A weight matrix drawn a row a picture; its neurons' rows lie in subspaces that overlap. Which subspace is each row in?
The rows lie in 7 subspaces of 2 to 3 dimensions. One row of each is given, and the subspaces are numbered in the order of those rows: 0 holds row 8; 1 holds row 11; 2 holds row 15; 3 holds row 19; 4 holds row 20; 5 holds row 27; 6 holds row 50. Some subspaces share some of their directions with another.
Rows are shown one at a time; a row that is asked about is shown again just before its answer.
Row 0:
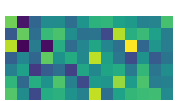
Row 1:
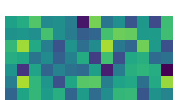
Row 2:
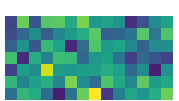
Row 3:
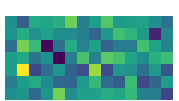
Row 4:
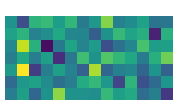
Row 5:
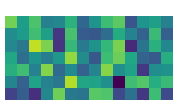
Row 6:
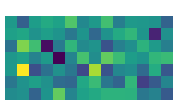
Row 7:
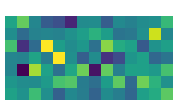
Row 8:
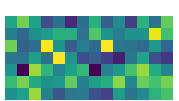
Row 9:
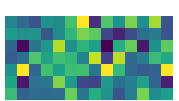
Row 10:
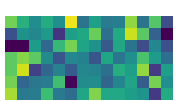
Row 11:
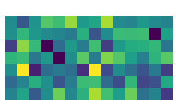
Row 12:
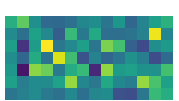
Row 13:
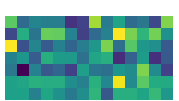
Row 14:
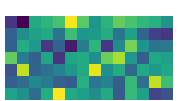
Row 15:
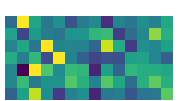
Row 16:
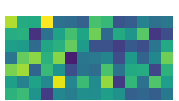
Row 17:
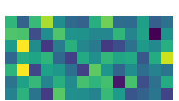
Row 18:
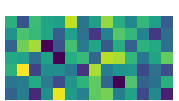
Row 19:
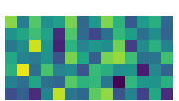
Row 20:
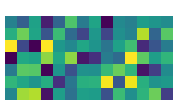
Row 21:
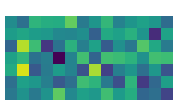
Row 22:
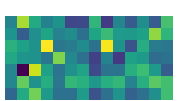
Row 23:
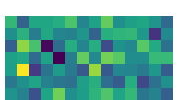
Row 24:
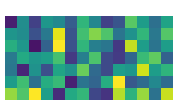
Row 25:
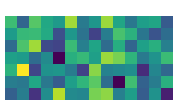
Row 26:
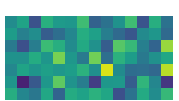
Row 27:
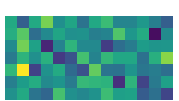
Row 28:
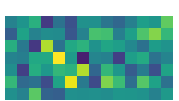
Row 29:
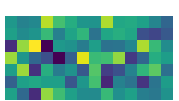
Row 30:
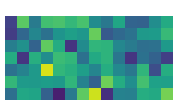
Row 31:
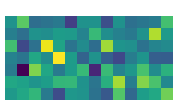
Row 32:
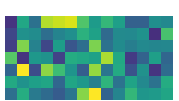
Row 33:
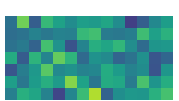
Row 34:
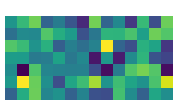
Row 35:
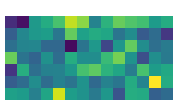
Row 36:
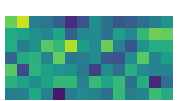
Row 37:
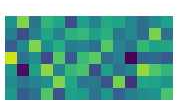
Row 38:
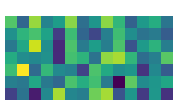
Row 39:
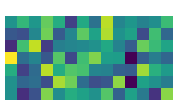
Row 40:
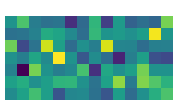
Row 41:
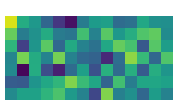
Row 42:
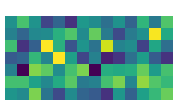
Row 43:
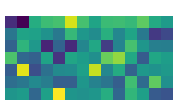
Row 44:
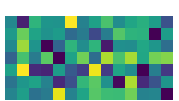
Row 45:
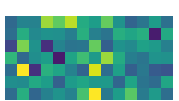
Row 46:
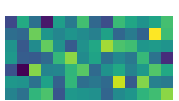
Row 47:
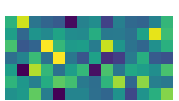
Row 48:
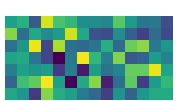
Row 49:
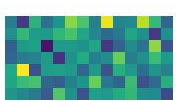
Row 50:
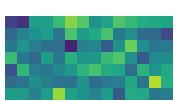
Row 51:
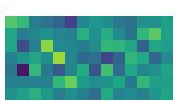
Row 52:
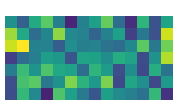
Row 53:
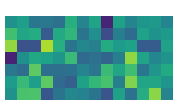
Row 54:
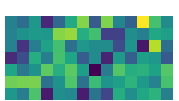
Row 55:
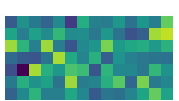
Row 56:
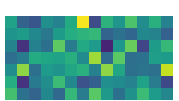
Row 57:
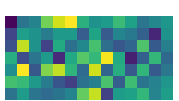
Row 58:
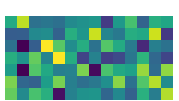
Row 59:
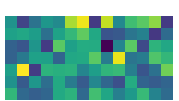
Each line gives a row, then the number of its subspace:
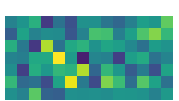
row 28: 4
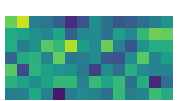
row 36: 6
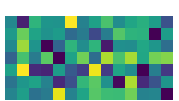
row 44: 4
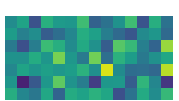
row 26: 0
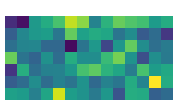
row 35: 6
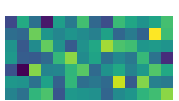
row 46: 5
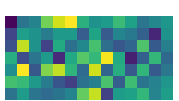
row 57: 1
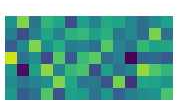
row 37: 4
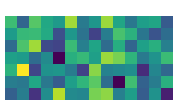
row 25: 3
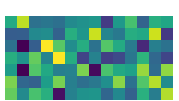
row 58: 5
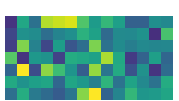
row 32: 1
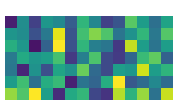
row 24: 3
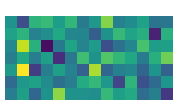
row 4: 5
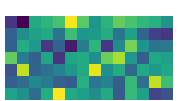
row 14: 6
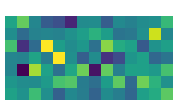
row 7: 1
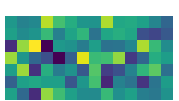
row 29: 4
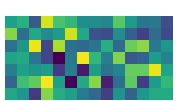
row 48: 4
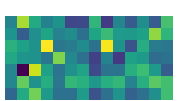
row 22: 2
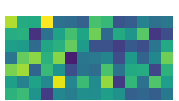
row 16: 5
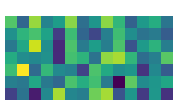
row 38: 3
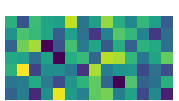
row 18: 3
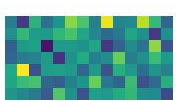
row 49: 0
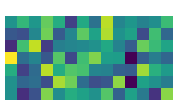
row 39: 4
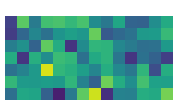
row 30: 1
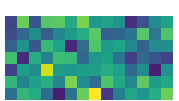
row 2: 1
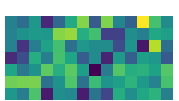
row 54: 0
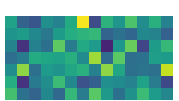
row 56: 2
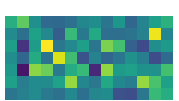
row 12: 3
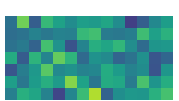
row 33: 1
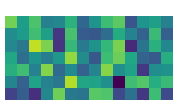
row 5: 3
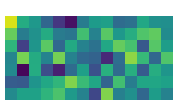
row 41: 1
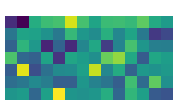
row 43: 6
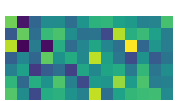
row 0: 2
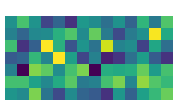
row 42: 0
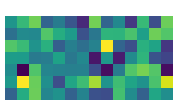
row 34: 0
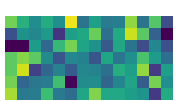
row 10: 5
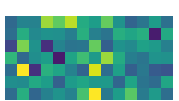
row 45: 1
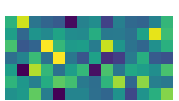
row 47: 6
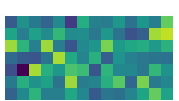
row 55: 5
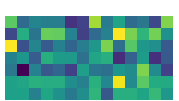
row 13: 2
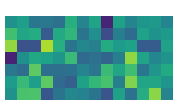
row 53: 4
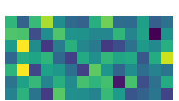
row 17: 5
